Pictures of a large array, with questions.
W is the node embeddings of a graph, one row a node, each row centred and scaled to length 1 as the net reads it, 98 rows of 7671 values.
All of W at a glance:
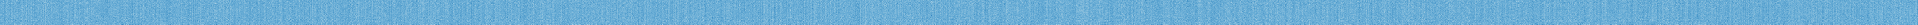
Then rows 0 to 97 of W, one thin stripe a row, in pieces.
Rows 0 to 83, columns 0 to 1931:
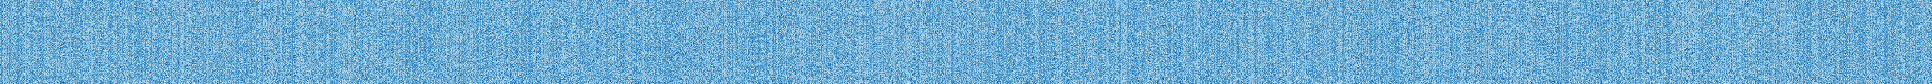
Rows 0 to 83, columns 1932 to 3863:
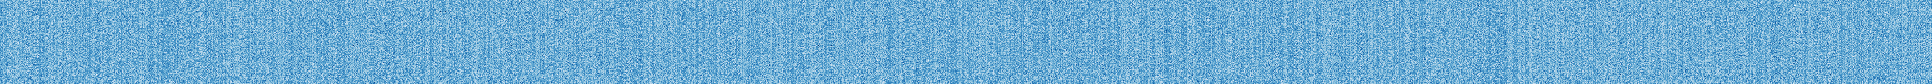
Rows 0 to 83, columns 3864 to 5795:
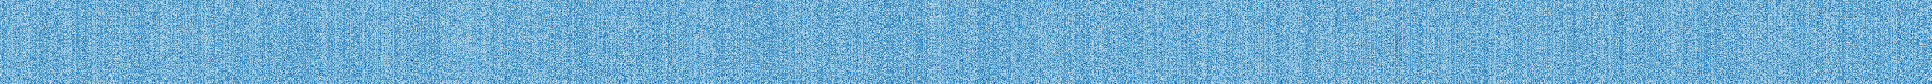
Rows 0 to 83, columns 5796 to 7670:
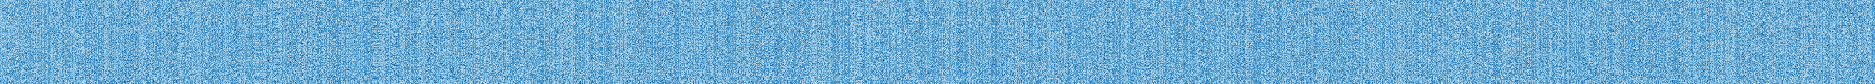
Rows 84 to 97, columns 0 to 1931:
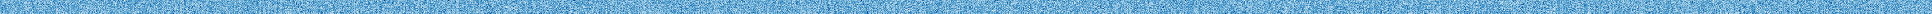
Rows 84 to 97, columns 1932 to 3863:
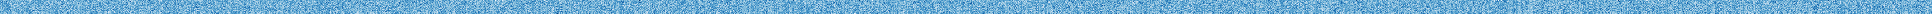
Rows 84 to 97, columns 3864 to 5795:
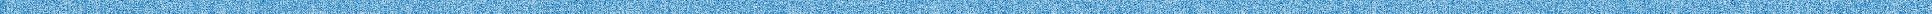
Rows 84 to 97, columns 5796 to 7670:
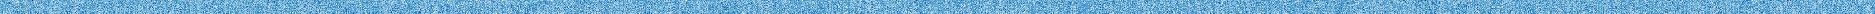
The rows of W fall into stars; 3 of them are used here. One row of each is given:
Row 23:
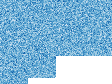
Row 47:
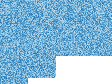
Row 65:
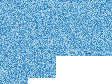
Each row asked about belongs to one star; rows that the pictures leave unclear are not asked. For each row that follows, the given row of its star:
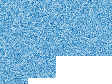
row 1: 47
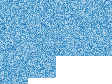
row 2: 65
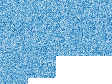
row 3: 47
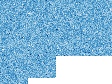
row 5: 23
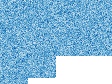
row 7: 23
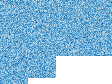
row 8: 65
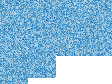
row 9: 65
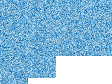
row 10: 65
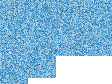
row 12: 23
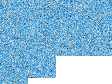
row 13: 65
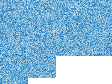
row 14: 65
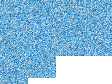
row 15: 23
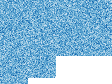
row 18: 23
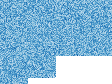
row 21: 23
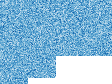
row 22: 47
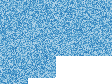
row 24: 23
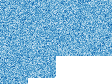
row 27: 47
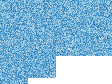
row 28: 65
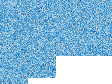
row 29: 47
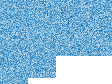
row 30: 65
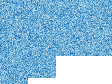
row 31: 65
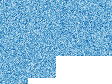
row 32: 65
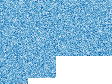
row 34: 47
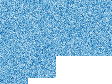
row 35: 23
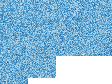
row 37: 47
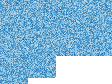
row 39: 65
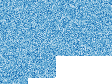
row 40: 23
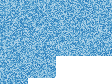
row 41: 47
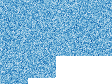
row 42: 23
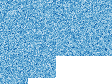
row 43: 65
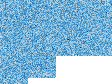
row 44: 23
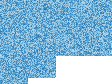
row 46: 65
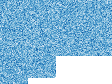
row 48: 23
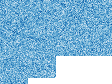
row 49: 47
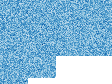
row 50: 47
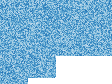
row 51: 65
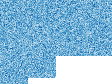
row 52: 23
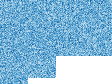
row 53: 47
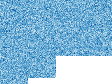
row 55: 65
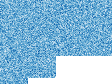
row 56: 47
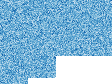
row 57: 23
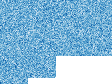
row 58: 65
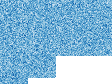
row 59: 23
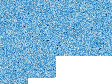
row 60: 23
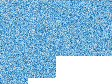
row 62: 65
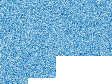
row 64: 65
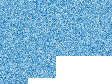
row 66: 47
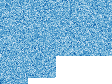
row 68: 65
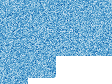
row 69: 47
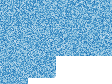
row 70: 23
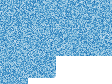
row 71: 23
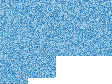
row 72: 47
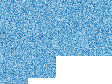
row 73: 23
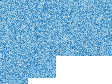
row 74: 65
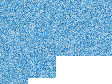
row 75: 65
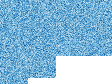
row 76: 47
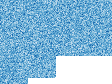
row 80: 23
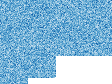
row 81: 23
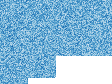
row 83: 23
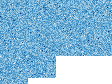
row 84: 65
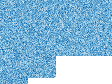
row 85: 47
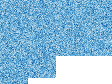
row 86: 23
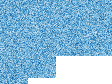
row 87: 23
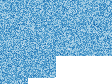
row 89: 65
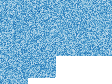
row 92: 65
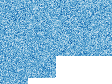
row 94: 65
